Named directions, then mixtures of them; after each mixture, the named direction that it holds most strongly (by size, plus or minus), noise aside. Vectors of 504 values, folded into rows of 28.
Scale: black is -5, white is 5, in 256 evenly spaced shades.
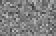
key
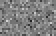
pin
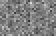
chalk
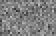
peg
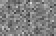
chalk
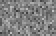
peg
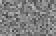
key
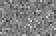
pin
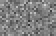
chalk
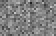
chalk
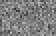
peg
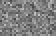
key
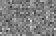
pin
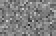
pin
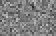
key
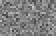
key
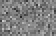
peg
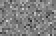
pin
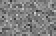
pin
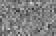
peg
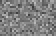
key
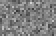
chalk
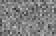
peg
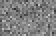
peg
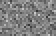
pin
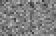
chalk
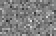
pin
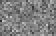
key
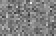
chalk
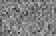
peg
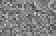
key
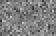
peg
